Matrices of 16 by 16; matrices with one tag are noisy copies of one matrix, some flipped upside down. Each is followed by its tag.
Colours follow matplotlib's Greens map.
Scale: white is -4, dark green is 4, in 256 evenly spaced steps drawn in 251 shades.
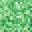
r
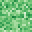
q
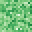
r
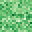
q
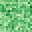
r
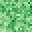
r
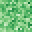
r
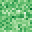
q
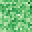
r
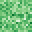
q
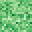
q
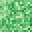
r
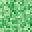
r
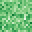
q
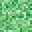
q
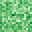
q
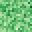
r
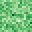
q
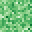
r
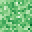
r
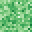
r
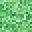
q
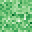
q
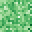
r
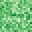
q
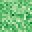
q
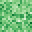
q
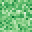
q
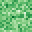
q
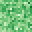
r
